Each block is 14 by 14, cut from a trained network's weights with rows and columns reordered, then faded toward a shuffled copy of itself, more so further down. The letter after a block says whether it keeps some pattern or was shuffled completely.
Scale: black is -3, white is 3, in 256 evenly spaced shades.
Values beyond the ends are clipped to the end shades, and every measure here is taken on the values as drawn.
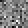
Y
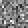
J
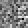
J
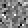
J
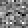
Y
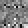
Y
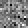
J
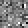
J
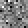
J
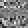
Y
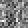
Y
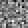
J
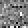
Y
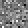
J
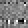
Y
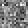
Y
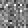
Y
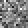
J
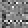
Y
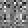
Y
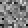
Y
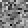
J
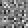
Y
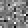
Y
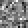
J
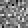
J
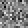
J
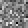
J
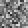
J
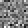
Y
